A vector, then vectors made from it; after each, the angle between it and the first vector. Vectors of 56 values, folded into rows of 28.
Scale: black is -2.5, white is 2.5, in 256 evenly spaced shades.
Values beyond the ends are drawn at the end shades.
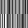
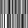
nearly parallel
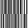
partly opposed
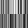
orthogonal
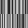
nearly parallel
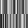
partly opposed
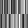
orthogonal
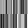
partly opposed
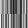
partly opposed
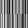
nearly parallel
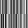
nearly opposite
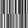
partly aligned
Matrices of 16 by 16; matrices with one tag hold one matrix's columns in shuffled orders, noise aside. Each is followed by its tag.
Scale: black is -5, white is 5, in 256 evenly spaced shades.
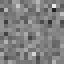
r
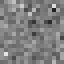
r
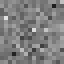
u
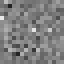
u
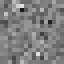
r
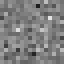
u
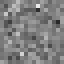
r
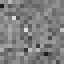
u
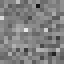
u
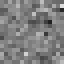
r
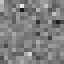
r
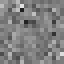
r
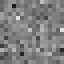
u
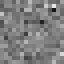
r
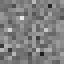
u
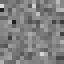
r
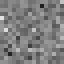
u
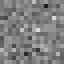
u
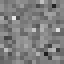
u
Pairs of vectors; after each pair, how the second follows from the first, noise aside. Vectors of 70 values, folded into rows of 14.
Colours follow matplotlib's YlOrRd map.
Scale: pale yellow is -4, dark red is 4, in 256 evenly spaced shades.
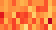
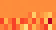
partly zeroed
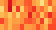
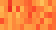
shrunk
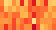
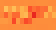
partly zeroed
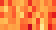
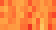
shrunk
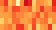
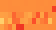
partly zeroed
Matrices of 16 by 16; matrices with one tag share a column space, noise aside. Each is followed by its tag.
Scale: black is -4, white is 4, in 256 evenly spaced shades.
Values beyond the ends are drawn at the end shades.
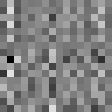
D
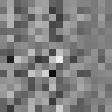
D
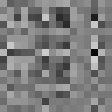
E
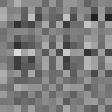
E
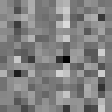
D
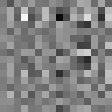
E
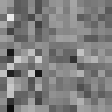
D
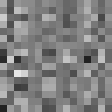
D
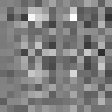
E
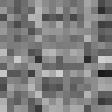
D
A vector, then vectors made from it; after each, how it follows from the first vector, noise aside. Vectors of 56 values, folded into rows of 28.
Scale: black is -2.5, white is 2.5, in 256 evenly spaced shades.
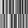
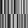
negated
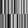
negated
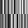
negated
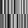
negated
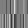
partly zeroed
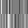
partly zeroed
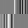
partly zeroed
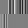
partly zeroed
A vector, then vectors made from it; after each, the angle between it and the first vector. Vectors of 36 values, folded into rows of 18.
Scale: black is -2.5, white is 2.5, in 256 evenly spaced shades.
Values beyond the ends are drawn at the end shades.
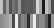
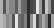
nearly parallel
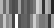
nearly parallel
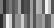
partly aligned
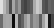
partly aligned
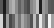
orthogonal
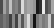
nearly opposite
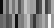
nearly opposite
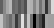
partly opposed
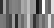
nearly opposite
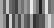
orthogonal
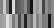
partly aligned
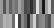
nearly parallel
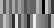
nearly parallel
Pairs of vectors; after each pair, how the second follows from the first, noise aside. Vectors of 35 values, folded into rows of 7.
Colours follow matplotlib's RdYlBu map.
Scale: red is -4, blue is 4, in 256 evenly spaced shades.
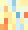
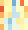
wrapped around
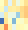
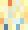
wrapped around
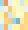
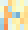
wrapped around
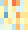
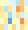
wrapped around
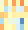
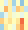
negated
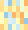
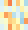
negated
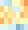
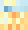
wrapped around
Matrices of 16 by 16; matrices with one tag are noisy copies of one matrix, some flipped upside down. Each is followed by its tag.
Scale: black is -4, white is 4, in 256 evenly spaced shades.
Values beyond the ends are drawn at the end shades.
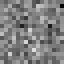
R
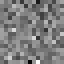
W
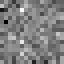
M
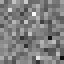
R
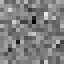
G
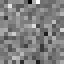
W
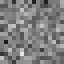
M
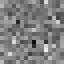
G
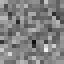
G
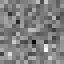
G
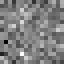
M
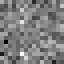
M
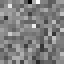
W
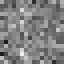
M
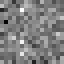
M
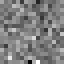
W
